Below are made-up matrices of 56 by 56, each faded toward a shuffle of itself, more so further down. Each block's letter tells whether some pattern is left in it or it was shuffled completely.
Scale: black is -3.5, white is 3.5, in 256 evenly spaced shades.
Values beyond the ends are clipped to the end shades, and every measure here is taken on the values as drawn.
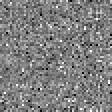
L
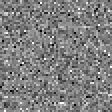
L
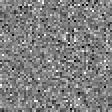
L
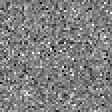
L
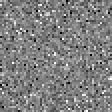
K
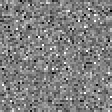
K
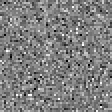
K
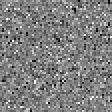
K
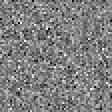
K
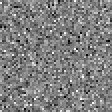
K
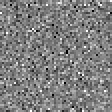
L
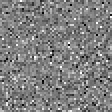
L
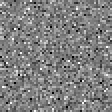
K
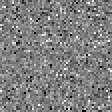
L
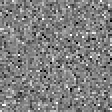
K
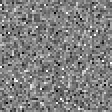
K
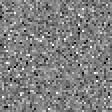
K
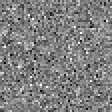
K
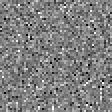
K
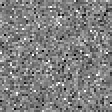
K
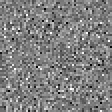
L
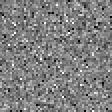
K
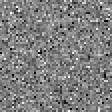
L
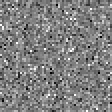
K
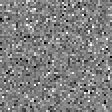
K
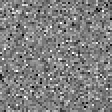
L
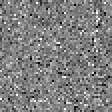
L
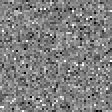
K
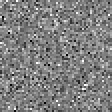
K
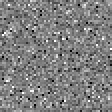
L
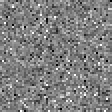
L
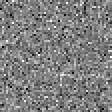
K
